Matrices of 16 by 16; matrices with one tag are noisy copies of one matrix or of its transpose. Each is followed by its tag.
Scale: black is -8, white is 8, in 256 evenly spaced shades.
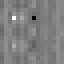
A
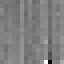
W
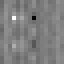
A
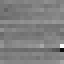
W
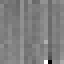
W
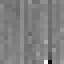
W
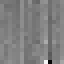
W
